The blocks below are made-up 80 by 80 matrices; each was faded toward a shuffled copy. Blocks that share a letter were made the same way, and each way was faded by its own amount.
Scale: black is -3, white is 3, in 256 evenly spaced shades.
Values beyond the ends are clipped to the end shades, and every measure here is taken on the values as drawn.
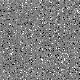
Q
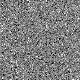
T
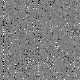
Q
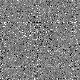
Q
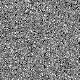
T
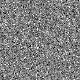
T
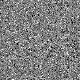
T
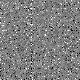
Q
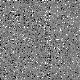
Q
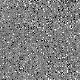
Q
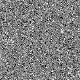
T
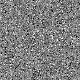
T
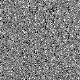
T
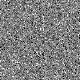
T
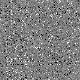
Q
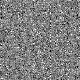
T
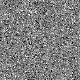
T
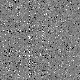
Q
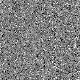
T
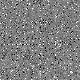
Q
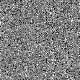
T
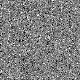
T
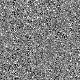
T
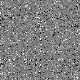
Q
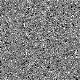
T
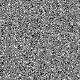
T
